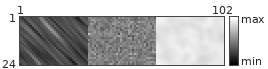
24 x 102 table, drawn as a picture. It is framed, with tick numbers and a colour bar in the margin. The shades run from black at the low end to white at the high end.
It is made of 1 by 3 panels. Panel 1,1: low, slanting down to the right. Panel 1,2: middling, fine-grained. Panel 1,3: very high, blotchy, faint in contrast.
